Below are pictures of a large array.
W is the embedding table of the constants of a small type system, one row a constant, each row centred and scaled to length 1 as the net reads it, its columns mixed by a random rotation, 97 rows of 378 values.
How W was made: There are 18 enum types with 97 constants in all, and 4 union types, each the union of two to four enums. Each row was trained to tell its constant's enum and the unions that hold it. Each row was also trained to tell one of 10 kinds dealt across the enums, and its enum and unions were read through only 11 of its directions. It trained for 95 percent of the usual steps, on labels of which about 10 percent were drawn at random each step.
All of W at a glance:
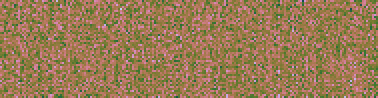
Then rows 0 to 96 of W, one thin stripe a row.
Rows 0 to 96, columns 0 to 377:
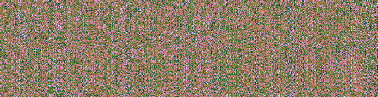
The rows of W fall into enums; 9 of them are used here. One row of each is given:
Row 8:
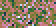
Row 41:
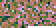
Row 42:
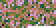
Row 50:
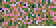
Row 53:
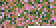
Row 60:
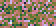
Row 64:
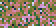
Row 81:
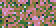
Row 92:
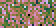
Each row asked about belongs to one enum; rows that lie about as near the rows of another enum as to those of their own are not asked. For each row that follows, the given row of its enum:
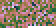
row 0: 92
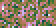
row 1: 41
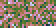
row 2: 42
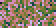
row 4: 92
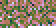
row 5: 92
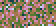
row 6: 53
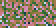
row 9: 8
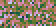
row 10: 42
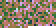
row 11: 8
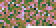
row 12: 41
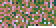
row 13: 53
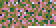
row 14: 50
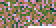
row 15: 92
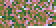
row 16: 8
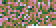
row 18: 42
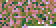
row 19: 8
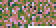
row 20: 64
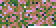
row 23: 81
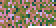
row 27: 92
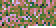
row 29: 42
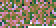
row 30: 53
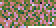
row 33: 64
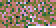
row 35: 81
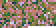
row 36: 8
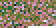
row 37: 64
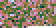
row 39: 42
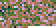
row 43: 64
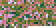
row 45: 42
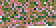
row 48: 8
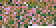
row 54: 81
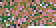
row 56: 64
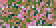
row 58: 41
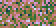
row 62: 92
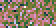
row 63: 81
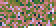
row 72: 53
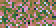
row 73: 8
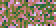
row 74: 42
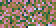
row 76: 81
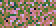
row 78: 64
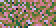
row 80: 81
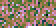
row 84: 41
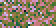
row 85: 81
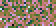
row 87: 60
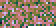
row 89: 53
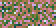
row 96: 64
